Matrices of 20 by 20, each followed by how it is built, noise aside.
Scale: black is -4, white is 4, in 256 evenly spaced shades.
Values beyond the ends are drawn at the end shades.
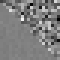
upper triangular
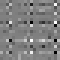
low rank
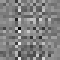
low rank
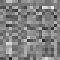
low rank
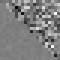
upper triangular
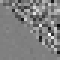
upper triangular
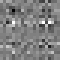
low rank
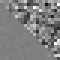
upper triangular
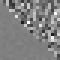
upper triangular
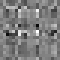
low rank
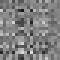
low rank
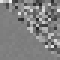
upper triangular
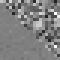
upper triangular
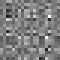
low rank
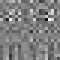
low rank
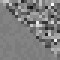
upper triangular
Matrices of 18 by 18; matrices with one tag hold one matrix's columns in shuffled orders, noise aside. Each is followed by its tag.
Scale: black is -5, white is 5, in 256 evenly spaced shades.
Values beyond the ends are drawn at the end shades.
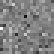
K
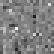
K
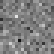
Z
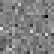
K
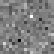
Z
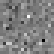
Z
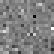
K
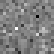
K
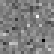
Z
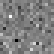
Z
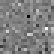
K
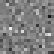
K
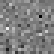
K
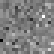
Z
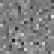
Z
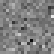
Z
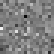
K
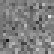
Z
